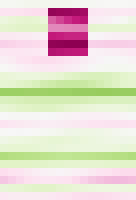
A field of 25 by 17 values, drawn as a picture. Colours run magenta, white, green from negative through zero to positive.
Roughest part: top middle. Ninth with the lowest average: top middle. Histogram: skewed, a long tail of low values. Odd patch: lower, in the top middle. Grain: streaks across.
